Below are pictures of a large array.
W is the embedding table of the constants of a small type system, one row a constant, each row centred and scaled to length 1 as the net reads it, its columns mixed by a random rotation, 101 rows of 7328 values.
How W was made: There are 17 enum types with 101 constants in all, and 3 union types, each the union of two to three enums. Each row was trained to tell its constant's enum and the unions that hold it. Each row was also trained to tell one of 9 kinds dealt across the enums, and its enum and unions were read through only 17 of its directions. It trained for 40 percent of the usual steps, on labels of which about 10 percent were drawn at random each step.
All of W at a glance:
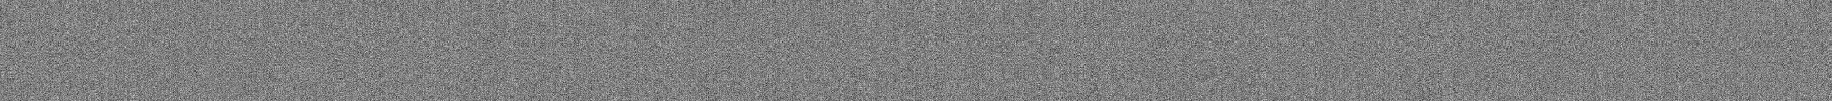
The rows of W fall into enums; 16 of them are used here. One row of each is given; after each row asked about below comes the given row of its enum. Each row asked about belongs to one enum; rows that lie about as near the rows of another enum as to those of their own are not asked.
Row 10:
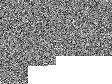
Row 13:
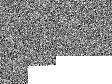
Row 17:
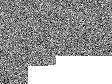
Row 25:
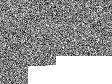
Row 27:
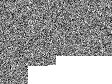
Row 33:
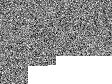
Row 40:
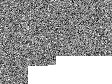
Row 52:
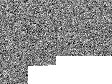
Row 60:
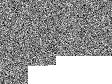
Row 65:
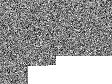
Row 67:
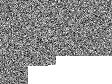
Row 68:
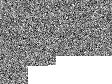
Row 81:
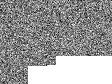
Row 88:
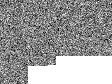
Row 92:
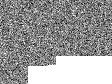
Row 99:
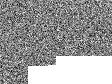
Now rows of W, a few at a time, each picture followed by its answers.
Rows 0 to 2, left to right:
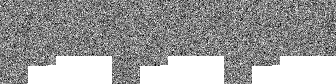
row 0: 25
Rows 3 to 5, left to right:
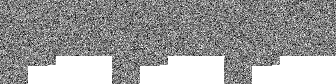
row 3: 68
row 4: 33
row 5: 81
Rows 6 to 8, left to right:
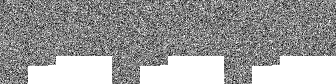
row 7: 81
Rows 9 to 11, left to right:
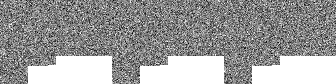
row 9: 92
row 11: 17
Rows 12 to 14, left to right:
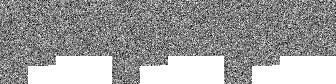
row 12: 68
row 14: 99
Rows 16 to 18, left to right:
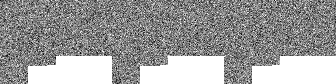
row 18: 99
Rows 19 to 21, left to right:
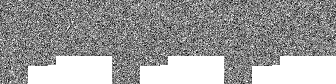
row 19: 27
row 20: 52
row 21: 88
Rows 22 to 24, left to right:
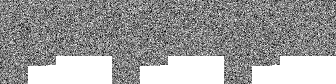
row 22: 25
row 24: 25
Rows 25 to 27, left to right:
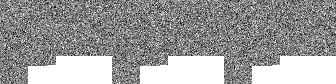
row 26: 99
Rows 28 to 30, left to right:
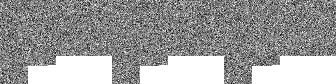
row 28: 68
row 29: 88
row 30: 81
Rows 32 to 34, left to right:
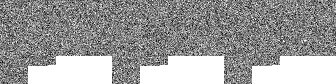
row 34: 68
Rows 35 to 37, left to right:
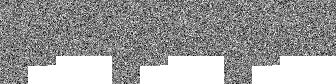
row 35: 88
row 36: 52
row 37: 52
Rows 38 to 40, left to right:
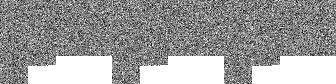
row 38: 67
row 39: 13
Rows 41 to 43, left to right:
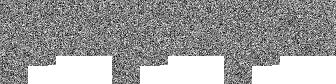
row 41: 81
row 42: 81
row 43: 67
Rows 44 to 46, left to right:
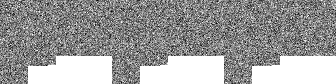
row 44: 27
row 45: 67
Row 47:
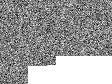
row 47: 25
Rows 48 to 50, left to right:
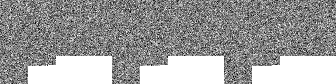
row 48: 52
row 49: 13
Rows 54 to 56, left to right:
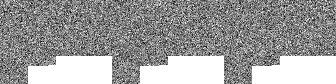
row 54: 92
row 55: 65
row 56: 81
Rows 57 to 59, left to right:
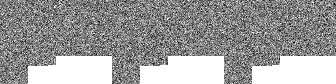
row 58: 27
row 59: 67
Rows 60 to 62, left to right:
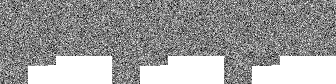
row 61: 68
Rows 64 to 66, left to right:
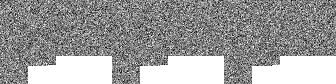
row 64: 10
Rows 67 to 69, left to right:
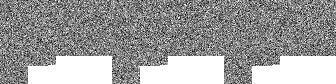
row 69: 92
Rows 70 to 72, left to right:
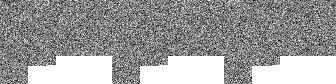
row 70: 65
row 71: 99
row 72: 92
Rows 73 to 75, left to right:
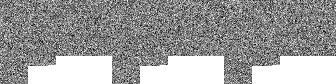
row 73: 40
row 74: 88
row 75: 92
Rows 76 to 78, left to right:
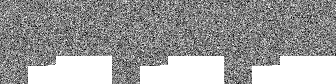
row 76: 88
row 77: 92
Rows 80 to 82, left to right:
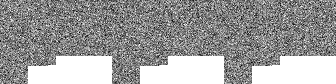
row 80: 25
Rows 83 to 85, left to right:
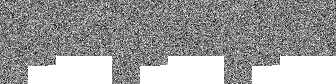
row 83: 27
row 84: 67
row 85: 33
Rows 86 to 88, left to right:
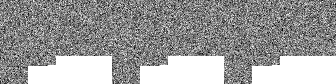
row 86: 17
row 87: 27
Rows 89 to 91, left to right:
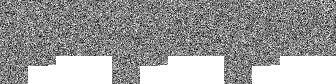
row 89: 27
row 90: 88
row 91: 99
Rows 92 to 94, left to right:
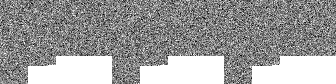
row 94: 67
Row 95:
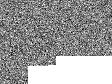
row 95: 13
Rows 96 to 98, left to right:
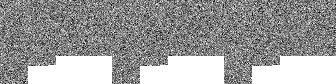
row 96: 40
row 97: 40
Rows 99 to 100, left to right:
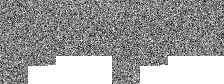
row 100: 25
